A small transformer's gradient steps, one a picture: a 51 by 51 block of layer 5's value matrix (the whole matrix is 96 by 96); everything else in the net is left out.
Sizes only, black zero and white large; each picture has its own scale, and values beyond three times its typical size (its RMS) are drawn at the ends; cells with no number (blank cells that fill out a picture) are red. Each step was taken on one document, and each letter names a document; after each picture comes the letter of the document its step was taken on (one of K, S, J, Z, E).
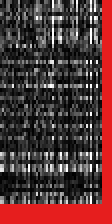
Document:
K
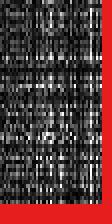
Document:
K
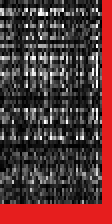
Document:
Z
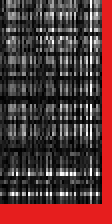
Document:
K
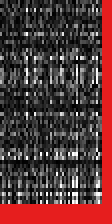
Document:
Z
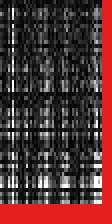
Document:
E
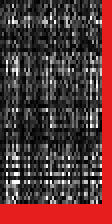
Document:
E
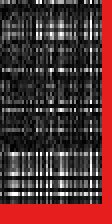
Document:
K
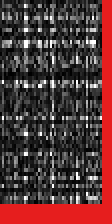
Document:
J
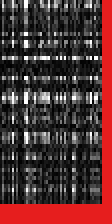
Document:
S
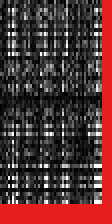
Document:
E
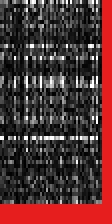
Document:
Z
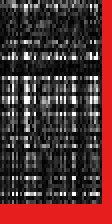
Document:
S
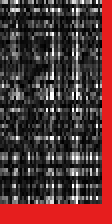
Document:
J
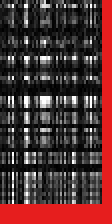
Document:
S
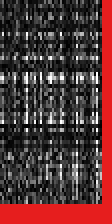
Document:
Z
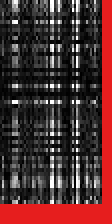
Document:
J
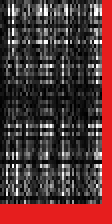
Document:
E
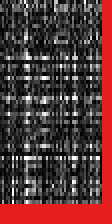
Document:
S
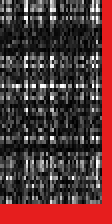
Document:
Z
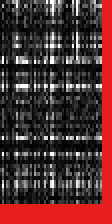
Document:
J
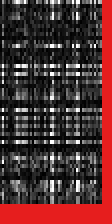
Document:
J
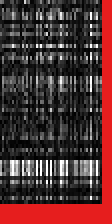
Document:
K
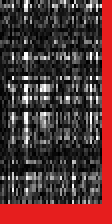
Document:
S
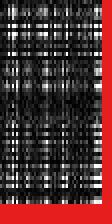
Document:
E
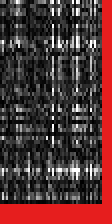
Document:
K
